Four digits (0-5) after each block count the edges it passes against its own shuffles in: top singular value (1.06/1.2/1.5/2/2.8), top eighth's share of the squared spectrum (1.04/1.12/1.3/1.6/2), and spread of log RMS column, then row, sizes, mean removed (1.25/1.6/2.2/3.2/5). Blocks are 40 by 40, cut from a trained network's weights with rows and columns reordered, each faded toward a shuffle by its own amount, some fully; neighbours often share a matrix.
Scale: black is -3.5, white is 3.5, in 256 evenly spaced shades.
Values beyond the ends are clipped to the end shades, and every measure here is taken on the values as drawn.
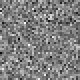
1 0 0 1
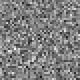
0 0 0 0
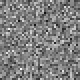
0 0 0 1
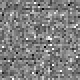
2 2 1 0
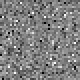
0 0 0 0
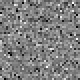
0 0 0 0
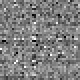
2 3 1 1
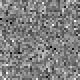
0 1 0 0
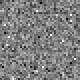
0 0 0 0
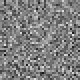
3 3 1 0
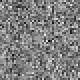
2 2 0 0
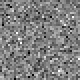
1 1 0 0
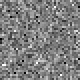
1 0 0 0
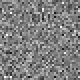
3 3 1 0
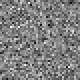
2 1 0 0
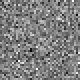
1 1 0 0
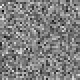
2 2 0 0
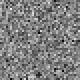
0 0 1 0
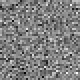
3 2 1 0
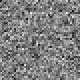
0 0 0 0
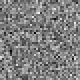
2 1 0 0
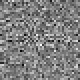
3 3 0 2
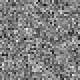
2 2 0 0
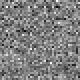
3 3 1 2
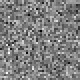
2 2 0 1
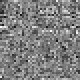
3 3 0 2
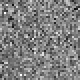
0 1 0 0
